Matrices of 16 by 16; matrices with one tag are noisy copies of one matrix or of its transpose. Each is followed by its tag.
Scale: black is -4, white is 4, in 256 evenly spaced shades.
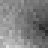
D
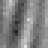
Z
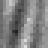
Z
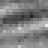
Z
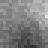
D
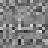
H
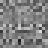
H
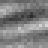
Z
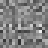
H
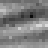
Z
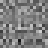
H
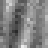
Z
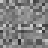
H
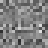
H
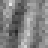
Z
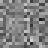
H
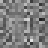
H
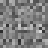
H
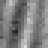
Z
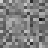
H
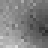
D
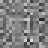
H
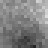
D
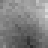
D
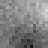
D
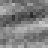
Z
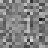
H
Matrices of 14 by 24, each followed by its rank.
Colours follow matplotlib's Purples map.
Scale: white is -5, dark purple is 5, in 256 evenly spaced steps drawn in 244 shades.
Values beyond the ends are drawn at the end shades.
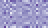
two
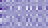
two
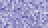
full rank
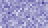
full rank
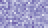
full rank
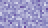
full rank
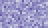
full rank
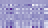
two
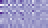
two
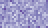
full rank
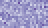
full rank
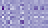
two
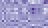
two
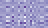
two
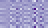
two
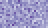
full rank
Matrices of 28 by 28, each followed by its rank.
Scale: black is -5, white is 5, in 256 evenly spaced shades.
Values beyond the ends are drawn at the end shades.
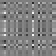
one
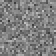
full rank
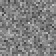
full rank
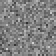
full rank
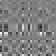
two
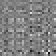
three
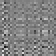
three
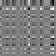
one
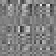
three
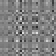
two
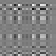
one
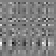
two
